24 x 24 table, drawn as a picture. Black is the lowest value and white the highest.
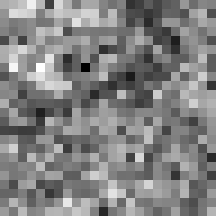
No row or column stands out. The histogram is bell-shaped. On average the colour sits 50% of the way up the scale. There are no regular stripes. The halves do not mirror each other. The ninth with the highest average is the top left.
